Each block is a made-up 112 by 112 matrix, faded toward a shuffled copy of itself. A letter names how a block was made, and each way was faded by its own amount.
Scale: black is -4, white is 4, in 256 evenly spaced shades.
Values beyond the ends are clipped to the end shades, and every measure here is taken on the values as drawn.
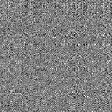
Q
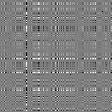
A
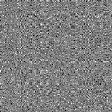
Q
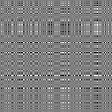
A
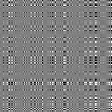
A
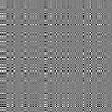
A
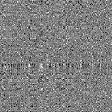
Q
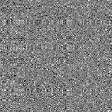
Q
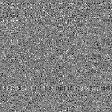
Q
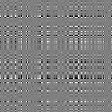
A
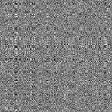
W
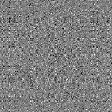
Q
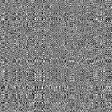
W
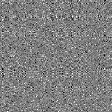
Q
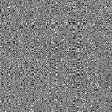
Q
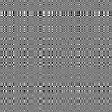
A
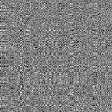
W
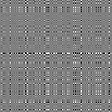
A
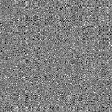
Q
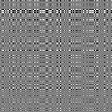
A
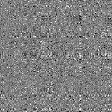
Q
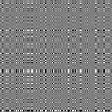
A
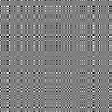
A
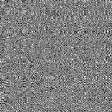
Q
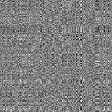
W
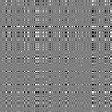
A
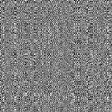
W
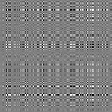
A
